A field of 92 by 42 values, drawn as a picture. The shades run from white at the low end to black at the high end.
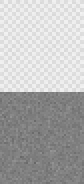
The table splits into 2 rows of 1 panel. Panel 1,1: very low, checkered, faint in contrast. Panel 2,1: middling, fine-grained, faint in contrast.
